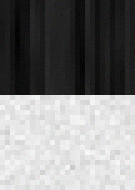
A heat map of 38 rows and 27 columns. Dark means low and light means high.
The table splits into 2 rows of 1 panel. Panel 1,1: very low, streaked downward, faint in contrast. Panel 2,1: very high, fine-grained, faint in contrast.
